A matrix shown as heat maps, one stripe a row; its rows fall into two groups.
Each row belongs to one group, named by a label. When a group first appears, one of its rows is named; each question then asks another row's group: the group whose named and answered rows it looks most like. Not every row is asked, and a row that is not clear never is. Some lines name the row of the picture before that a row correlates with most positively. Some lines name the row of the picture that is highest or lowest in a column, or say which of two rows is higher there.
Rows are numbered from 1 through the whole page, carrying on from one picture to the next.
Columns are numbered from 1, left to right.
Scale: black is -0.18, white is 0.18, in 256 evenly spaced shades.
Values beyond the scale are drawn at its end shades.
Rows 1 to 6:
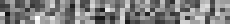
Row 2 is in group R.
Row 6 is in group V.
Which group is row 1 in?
R
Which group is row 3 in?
R
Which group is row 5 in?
V
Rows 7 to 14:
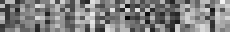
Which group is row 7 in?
R
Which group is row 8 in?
V
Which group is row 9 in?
R
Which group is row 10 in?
V
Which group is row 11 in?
V
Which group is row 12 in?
V
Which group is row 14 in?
R
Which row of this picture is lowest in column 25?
9
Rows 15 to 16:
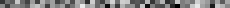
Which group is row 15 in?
R
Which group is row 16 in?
V
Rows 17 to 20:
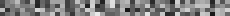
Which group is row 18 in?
R
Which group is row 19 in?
V
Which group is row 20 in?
R
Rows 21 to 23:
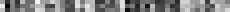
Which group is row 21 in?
V
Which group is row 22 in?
V
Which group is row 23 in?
V
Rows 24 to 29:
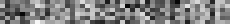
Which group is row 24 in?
V
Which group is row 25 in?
V
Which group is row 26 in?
R
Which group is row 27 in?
V
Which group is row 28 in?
R
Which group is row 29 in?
V
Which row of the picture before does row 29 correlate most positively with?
23
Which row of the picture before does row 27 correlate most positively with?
22
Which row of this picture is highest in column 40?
24
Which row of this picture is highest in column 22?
28
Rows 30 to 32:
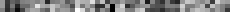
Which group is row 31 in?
V
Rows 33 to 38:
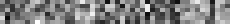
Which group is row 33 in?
V
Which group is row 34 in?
R
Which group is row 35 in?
R
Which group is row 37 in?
V
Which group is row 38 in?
V
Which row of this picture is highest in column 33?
35
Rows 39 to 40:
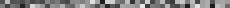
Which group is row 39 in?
R
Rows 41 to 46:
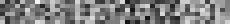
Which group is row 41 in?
V
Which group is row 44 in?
R
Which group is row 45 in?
V
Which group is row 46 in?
V
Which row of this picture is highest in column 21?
45
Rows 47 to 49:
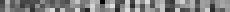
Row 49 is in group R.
